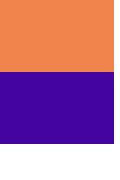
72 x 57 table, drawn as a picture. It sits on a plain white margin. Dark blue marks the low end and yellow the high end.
It is made of 2 by 1 panels. Panel 1,1: high, flat. Panel 2,1: very low, flat.
